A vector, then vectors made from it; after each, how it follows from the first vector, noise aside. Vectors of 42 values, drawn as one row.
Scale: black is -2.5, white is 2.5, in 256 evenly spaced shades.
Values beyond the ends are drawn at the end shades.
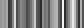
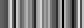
negated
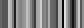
negated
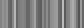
shrunk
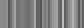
shrunk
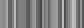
shrunk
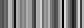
negated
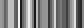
wrapped around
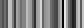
negated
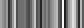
copied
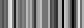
negated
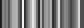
wrapped around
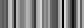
negated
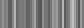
shrunk
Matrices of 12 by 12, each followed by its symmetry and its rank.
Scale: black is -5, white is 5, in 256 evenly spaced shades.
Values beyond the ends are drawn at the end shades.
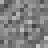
symmetric, full rank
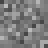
symmetric, full rank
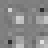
symmetric, rank two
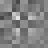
symmetric, rank two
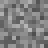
neither, full rank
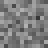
neither, full rank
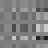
neither, rank one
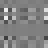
neither, rank one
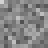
symmetric, full rank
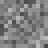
symmetric, full rank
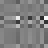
neither, rank one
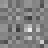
symmetric, rank two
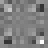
symmetric, rank two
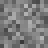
neither, full rank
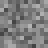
neither, full rank
